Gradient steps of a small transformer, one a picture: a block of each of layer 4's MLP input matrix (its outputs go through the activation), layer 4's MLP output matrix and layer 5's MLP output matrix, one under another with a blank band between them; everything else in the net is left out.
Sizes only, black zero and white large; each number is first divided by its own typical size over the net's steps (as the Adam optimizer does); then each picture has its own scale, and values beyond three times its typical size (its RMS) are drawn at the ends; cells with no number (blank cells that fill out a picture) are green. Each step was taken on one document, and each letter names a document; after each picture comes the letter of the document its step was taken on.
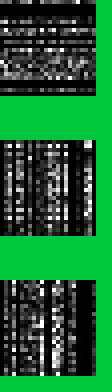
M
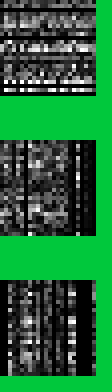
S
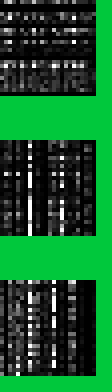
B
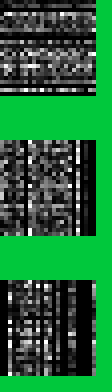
S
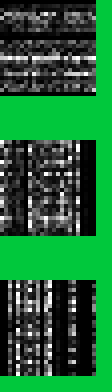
S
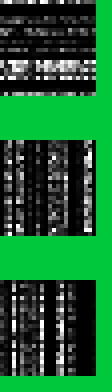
M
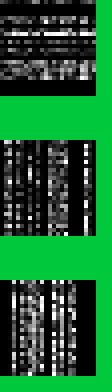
M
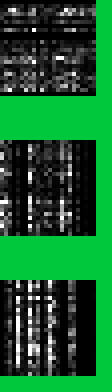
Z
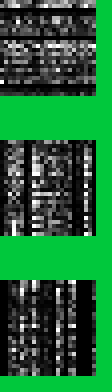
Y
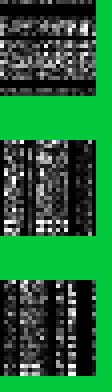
Y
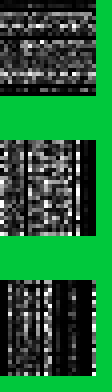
S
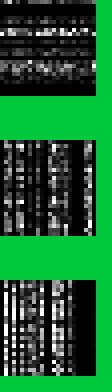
M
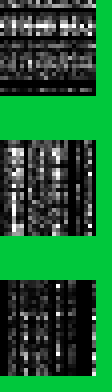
Y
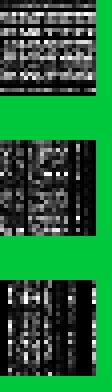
S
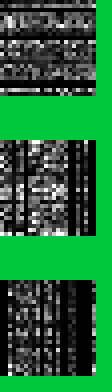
S
